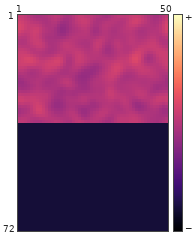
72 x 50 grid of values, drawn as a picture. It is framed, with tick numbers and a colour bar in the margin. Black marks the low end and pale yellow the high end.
It is made of 2 by 1 panels. Panel 1,1: middling, blotchy, faint in contrast. Panel 2,1: very low, flat.
